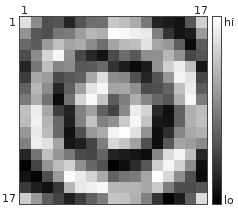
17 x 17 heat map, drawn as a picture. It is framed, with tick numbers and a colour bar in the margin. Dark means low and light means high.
Odd rows or columns: none. Average level on the scale: 50%. Slope: none. Rings: centred on the centre. Ninth with the highest average: centre.
